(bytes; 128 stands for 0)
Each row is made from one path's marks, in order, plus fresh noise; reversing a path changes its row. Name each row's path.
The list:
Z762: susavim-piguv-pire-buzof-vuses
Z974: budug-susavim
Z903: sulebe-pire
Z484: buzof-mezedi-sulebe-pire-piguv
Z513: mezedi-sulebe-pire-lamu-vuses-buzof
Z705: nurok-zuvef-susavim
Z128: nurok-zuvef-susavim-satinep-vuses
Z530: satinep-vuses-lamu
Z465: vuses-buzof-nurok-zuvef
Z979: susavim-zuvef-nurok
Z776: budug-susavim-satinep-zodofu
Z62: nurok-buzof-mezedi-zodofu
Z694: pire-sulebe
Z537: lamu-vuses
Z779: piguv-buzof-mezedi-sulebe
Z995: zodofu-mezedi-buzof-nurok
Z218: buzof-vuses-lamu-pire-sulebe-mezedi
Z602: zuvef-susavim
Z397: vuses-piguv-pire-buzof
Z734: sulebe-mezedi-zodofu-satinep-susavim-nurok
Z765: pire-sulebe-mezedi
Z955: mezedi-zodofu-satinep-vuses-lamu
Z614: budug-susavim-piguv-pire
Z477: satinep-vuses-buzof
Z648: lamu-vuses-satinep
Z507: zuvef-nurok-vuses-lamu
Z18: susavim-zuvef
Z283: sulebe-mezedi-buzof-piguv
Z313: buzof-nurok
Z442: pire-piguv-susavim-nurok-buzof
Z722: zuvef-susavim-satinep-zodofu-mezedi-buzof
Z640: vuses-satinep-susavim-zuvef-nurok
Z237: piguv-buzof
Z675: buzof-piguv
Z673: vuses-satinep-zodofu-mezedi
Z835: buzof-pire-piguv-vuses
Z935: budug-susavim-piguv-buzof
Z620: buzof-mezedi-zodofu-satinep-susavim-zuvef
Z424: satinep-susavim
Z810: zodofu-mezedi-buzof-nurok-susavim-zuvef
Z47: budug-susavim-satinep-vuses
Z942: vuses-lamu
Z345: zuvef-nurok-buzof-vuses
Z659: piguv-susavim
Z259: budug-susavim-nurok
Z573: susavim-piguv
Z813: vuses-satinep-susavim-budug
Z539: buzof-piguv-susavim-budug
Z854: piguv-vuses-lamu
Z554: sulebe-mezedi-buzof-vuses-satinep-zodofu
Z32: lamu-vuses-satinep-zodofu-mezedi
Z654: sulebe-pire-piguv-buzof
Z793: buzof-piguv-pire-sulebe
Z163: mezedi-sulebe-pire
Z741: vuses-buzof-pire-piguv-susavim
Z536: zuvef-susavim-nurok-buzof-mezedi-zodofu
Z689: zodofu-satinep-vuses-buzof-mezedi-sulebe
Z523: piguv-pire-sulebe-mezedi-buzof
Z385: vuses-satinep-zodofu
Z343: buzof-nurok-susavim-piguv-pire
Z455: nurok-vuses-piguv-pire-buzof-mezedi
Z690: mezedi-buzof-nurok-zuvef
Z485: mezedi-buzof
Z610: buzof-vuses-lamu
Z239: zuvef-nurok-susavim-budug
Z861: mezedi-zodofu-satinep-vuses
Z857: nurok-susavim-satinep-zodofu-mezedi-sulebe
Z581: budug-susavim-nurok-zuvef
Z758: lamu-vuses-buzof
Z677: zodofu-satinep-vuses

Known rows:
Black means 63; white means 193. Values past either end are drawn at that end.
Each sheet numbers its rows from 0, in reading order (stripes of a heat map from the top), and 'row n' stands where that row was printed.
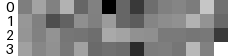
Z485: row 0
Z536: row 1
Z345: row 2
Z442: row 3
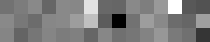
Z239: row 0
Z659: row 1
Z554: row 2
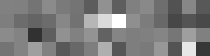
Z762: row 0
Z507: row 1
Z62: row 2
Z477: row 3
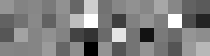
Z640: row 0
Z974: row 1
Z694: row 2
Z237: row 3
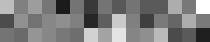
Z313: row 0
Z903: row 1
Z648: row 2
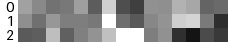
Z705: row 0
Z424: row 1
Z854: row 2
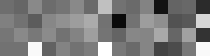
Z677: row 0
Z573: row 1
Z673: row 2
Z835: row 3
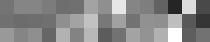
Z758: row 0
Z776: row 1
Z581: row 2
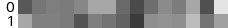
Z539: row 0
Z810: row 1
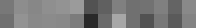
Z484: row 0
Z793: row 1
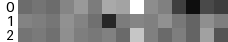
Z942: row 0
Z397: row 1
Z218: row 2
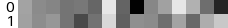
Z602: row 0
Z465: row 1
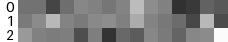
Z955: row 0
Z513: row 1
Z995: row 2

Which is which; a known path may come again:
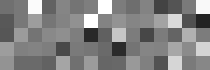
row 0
Z835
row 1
Z813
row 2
Z903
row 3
Z343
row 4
Z734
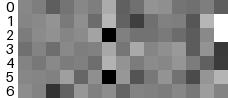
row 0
Z620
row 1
Z741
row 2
Z654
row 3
Z32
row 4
Z128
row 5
Z237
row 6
Z62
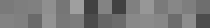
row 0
Z935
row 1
Z722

